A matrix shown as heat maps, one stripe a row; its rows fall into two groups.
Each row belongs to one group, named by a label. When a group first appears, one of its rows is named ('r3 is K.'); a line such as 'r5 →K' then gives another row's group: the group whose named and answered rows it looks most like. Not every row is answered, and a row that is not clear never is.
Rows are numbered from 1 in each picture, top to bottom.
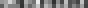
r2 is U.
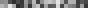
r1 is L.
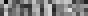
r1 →L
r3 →U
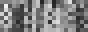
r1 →U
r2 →U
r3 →L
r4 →L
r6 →L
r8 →L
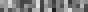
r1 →U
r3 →U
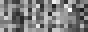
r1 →L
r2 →U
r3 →L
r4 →L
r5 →L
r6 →L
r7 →U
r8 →L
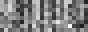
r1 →U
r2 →U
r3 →U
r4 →U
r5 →U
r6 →L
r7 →L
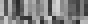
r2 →L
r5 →U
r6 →U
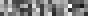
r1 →L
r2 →L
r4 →U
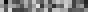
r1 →L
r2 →U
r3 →L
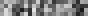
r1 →U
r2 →L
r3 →L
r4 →L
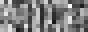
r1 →L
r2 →L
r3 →U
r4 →U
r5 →U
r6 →U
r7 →L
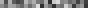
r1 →L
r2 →U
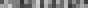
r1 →U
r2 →U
